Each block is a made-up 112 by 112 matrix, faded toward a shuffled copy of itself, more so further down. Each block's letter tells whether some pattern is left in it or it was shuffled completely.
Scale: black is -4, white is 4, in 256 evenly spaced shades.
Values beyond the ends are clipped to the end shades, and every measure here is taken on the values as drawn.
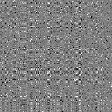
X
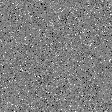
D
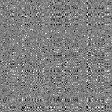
X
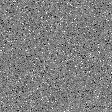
D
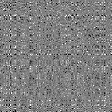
X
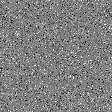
D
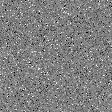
D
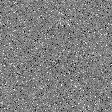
D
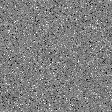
D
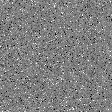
D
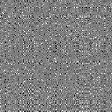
X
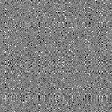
X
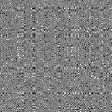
X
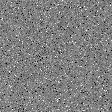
D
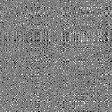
X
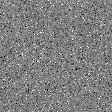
D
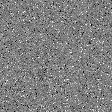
D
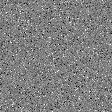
D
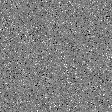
D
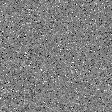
D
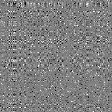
X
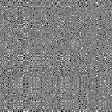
X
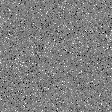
D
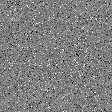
D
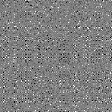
X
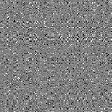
X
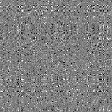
X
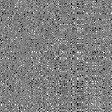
X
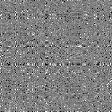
X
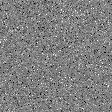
D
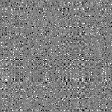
X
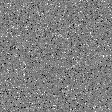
D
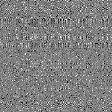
X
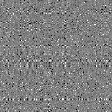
X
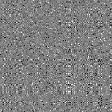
X
